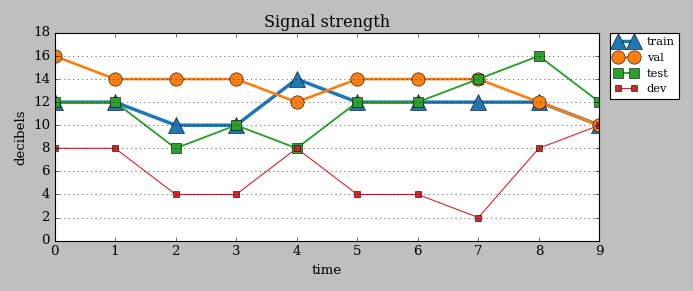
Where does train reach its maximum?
4
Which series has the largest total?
val
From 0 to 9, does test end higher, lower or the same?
the same
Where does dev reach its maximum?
9
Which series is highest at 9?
test
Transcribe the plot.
Title: Signal strength
x-axis: time, ticks 0 1 2 3 4 5 6 7 8 9
y-axis: decibels, ticks 0 2 4 6 8 10 12 14 16 18
Legend: train, val, test, dev
Values:
train: 12 12 10 10 14 12 12 12 12 10
val: 16 14 14 14 12 14 14 14 12 10
test: 12 12 8 10 8 12 12 14 16 12
dev: 8 8 4 4 8 4 4 2 8 10
